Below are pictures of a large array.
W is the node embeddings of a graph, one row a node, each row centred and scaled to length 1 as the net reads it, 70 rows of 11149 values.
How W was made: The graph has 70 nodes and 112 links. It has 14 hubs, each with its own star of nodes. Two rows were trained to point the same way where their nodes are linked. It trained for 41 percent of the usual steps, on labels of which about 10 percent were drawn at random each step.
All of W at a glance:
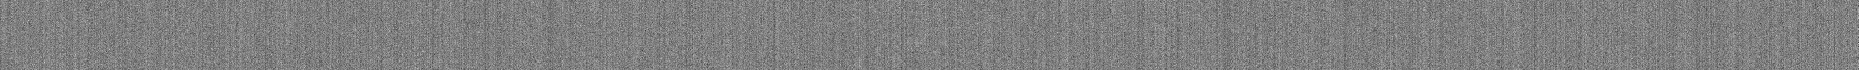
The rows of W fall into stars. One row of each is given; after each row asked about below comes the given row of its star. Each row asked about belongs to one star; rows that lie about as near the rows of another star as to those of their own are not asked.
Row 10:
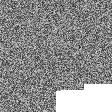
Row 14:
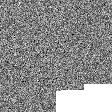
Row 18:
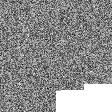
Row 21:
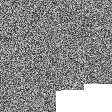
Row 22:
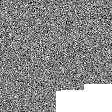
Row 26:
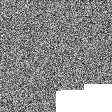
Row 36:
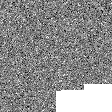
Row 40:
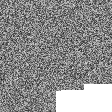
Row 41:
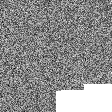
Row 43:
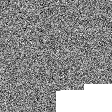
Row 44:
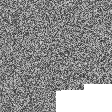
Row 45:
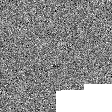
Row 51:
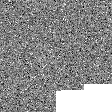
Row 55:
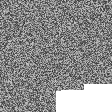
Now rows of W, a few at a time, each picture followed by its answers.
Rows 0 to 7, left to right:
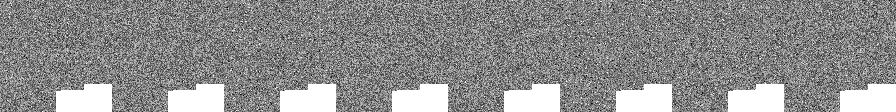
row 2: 45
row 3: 51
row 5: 51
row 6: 26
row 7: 21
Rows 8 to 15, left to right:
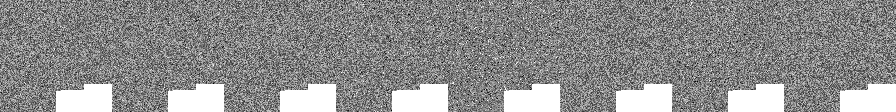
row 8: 14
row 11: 51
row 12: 40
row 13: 43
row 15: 18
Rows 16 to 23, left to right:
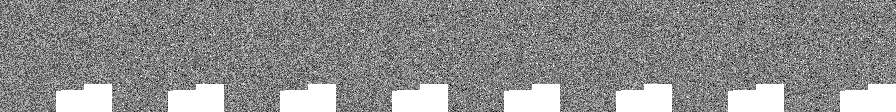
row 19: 14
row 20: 22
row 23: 45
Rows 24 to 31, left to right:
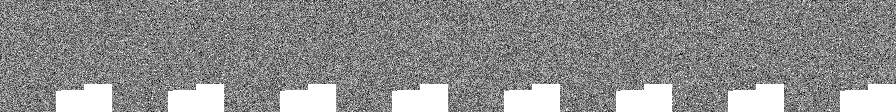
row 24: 41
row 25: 55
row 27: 44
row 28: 44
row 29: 36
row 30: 18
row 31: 44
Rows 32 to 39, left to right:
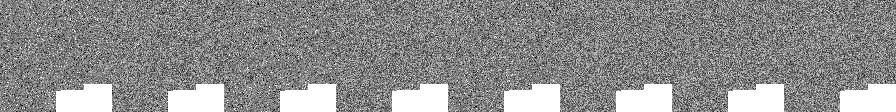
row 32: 40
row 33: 43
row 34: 43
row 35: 45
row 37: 26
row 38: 36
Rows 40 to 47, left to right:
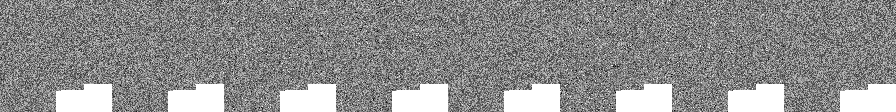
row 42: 40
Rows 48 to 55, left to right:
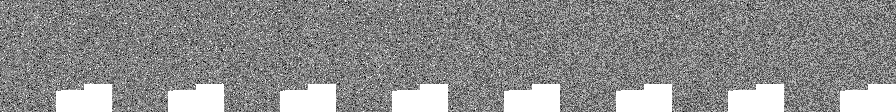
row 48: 55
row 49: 55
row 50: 43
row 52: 45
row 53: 14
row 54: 36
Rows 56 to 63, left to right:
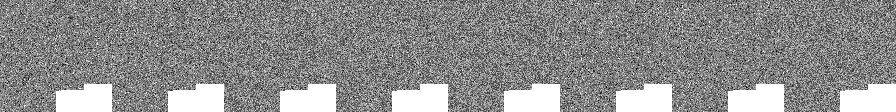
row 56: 43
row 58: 45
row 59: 22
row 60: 21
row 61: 21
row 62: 21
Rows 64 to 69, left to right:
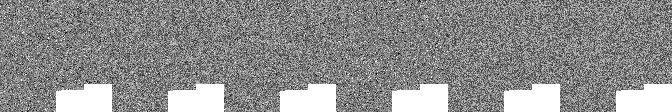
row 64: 36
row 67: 36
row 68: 22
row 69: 14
